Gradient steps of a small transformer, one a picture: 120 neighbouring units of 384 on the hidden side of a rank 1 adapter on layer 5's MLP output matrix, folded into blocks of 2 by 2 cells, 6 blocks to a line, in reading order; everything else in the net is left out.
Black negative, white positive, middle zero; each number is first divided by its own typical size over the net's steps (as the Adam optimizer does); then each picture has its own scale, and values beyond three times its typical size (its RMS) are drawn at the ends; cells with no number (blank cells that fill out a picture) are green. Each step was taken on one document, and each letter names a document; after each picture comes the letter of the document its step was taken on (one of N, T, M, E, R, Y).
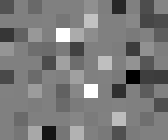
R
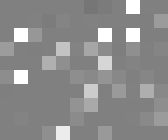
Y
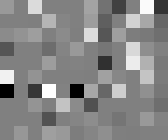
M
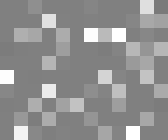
M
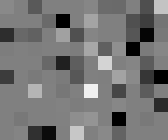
R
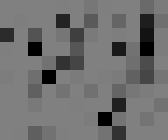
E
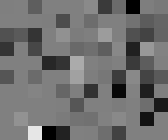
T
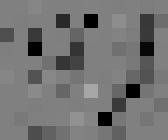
E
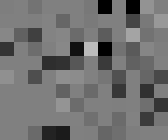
T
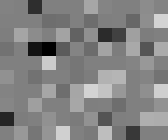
M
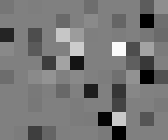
E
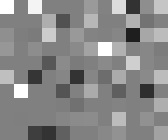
T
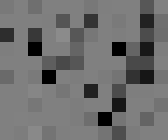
E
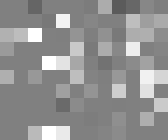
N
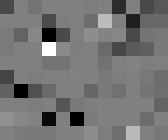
M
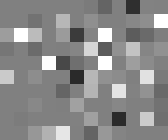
N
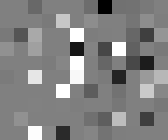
T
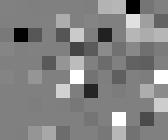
N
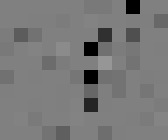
Y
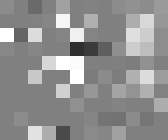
T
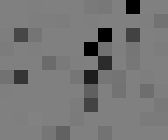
Y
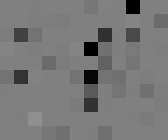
Y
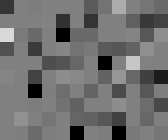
R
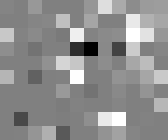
T
